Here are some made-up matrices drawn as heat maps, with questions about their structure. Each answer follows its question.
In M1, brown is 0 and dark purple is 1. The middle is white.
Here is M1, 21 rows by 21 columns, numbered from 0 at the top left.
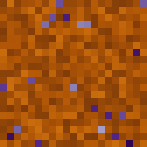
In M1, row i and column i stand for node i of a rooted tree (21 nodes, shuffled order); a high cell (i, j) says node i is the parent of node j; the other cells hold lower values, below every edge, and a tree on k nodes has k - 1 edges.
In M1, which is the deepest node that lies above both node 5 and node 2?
20
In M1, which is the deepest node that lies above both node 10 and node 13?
12
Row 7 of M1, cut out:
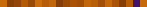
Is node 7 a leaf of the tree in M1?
no
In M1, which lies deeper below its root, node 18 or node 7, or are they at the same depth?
node 7
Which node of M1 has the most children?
3
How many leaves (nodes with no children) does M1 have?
10
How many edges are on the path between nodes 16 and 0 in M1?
6
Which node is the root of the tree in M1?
3
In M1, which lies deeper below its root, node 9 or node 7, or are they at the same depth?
the same depth
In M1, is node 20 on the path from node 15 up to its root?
yes
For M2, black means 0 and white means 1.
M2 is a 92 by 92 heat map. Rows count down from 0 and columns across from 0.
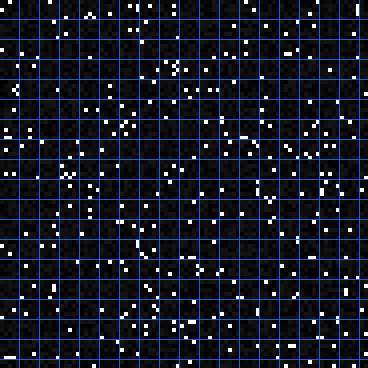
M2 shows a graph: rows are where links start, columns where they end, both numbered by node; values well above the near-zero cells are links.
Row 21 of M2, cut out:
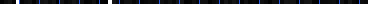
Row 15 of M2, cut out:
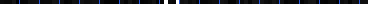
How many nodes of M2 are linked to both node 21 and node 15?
0
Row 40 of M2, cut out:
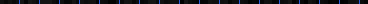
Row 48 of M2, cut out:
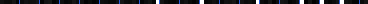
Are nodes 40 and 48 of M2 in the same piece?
no
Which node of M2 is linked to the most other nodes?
node 43
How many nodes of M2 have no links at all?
2
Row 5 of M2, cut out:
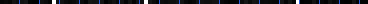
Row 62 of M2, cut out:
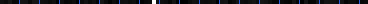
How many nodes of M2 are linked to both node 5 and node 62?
0
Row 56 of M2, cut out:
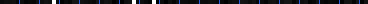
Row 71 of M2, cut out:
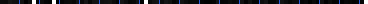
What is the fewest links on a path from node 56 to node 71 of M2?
2
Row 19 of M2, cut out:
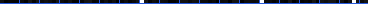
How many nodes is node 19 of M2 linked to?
3
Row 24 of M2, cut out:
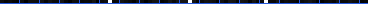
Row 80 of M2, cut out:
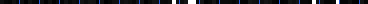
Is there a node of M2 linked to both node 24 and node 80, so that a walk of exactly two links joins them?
yes
